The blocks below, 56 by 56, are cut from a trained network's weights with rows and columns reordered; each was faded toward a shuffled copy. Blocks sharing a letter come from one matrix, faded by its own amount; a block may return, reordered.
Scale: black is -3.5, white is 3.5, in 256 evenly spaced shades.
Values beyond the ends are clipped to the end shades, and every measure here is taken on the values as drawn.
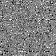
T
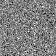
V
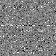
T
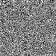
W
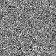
W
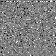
T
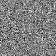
W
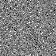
V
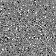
T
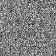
W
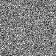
W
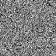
W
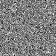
V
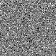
W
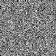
W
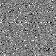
T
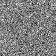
W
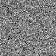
W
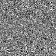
W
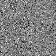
V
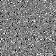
T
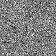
V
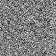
W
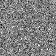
W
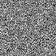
W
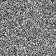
V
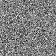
V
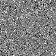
V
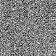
W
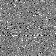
T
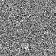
W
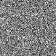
W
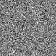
W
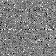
T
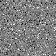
T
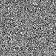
W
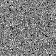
V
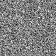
V
